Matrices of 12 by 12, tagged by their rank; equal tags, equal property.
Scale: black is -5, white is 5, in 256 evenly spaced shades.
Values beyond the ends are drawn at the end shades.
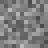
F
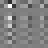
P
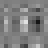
P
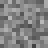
F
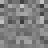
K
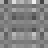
P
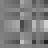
P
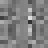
K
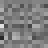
K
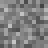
F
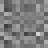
K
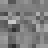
K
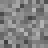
F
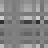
P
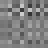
P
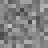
F
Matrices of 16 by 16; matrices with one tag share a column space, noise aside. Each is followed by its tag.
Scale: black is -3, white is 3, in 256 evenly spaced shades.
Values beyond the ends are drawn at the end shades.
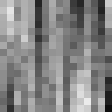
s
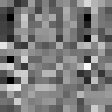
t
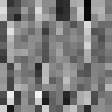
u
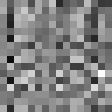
t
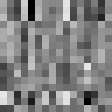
u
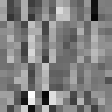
u
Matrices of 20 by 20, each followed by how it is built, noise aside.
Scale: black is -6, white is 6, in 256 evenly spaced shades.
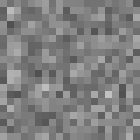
low rank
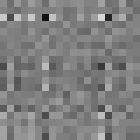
low rank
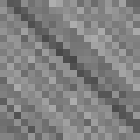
Toeplitz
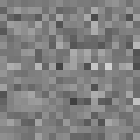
low rank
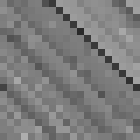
Toeplitz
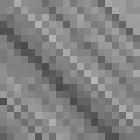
Toeplitz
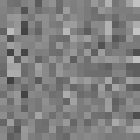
low rank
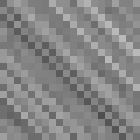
Toeplitz
